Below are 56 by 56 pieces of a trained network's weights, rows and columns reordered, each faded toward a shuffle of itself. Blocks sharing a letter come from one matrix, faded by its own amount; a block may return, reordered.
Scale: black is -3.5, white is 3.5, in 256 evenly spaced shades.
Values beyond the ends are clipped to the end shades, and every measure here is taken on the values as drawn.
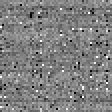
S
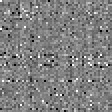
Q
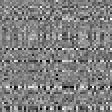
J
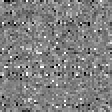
Q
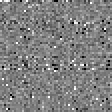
Q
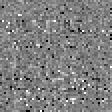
Q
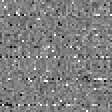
Q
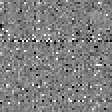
Q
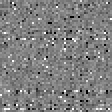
Q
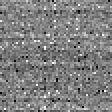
S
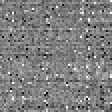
S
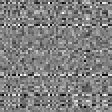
J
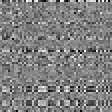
J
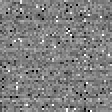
S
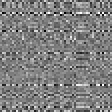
J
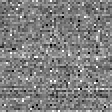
S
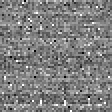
S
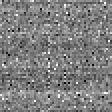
S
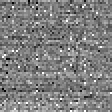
S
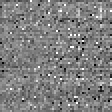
S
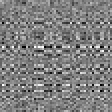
J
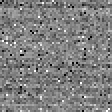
S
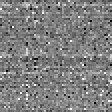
S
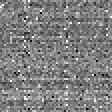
S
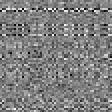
J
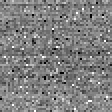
S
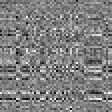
J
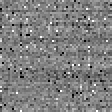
S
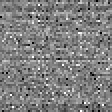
S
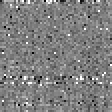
Q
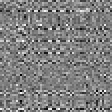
J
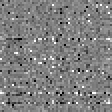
Q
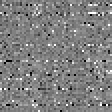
Q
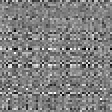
J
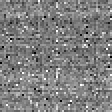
S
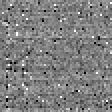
S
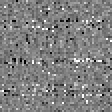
Q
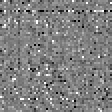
Q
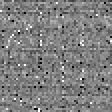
S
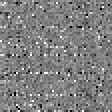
Q
